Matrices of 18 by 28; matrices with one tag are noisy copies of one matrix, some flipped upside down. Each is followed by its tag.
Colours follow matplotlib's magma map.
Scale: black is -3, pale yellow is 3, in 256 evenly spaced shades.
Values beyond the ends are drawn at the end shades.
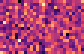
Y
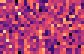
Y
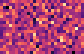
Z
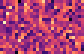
Y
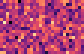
Y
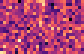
Y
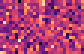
Y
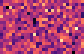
Z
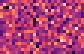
Z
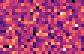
Z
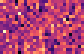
Y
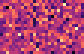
Z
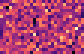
Z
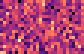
Y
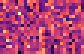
Y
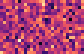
Y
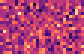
Y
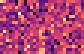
Y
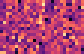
Y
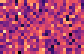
Y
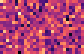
Y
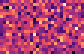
Z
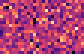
Z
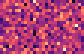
Z
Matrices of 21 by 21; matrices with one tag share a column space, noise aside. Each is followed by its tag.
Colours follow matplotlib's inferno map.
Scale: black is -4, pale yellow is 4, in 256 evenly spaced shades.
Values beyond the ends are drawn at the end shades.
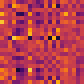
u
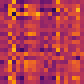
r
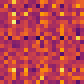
u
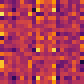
r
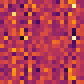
u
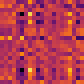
u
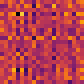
u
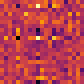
u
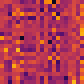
r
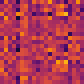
r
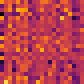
r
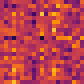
u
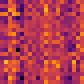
r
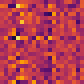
u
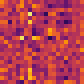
u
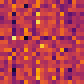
u
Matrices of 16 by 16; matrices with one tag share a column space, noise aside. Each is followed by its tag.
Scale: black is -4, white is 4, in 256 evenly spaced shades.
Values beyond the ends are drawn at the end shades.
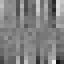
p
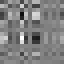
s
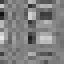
s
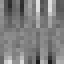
p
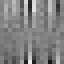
p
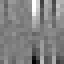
p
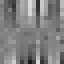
p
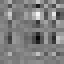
s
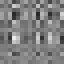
s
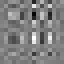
s
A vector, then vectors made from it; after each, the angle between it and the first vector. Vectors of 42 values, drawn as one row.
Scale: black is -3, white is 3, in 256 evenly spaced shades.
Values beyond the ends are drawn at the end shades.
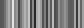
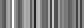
nearly parallel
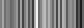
orthogonal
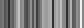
partly opposed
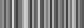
partly aligned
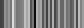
nearly parallel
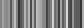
partly aligned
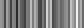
partly opposed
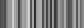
nearly parallel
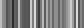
nearly opposite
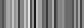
nearly parallel
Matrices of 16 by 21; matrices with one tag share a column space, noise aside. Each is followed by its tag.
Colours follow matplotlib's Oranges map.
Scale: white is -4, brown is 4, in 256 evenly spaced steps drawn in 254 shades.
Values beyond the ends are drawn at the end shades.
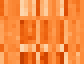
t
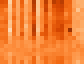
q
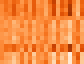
t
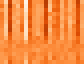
q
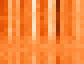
q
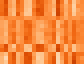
t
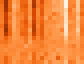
q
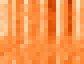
q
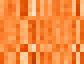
t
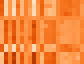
t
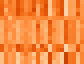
t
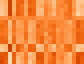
t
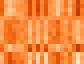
t
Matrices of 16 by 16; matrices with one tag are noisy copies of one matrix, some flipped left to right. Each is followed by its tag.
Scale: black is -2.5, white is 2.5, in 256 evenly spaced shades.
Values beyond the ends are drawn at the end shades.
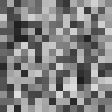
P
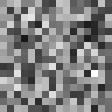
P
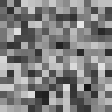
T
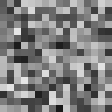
T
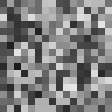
P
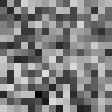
T
